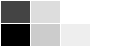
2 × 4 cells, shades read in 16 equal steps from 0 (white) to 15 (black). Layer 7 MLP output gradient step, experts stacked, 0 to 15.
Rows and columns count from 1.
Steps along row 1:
down down same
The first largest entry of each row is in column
1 1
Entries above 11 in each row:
0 1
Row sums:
13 19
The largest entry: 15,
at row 2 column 1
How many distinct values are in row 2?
4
